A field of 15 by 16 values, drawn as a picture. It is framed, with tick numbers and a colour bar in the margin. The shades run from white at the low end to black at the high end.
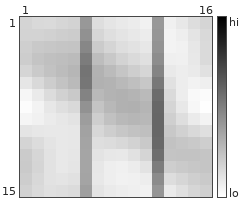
Average level on the scale: 20%. Histogram: skewed, a long tail of high values. Odd lines: columns 6 and 12.
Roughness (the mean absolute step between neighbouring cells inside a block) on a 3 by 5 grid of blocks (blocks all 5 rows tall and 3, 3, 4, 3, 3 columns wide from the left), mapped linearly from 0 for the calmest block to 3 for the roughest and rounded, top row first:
0 1 0 3 0 / 0 1 0 3 0 / 0 1 0 3 0
